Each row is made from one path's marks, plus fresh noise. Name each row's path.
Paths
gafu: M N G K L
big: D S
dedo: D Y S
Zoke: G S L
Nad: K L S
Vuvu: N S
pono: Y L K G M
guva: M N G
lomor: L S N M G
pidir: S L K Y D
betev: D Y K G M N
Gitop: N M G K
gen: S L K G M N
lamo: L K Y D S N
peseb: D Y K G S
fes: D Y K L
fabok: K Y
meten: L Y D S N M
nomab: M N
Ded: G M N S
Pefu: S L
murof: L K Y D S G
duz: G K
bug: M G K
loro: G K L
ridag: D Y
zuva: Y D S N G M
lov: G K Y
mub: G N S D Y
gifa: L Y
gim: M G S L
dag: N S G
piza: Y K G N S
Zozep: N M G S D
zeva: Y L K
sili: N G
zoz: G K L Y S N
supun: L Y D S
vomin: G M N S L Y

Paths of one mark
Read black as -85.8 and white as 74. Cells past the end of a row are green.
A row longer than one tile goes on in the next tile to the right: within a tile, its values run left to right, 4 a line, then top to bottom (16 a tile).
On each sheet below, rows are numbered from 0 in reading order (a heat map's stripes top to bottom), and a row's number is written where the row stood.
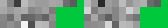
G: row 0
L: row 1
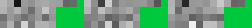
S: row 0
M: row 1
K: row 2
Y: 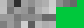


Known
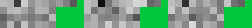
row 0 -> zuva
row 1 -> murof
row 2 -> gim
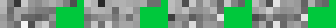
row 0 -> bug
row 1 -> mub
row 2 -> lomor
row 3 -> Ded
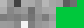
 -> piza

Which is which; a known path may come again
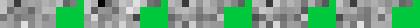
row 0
zoz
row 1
pidir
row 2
zuva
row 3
Zozep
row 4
Vuvu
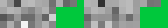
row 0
dag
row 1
mub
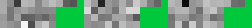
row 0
duz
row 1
gifa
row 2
big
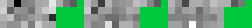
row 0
fes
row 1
pono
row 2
piza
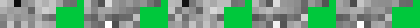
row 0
dedo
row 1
Gitop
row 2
lamo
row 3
guva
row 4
sili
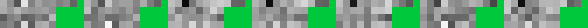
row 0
nomab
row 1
gafu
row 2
murof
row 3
peseb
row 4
ridag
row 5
bug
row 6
Nad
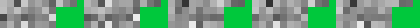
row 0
lomor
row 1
Ded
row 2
lov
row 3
gim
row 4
loro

